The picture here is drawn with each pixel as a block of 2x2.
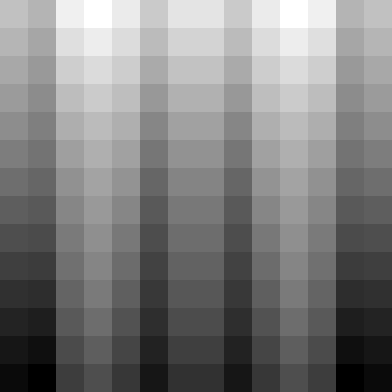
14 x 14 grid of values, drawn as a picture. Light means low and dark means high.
Lone odd cells: none. Slope: up to the bottom. Mirror symmetry: left to right. Grain: streaks running down.
